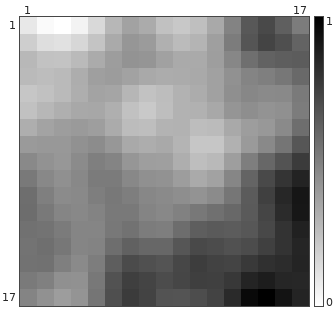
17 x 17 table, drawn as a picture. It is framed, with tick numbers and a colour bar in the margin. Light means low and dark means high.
Ninth with the lowest average: top left. Grain: blotchy. Roughest part: middle right. Slope: up to the bottom right. Lone odd cells: none. Average level on the scale: 50%. Ninth with the highest average: bottom right. Mirror symmetry: none.
